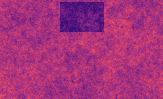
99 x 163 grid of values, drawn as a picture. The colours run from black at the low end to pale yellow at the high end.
Stripes: none. Ninth with the lowest average: top middle. Odd patch: lower, in the top middle. Histogram: skewed, a long tail of low values.
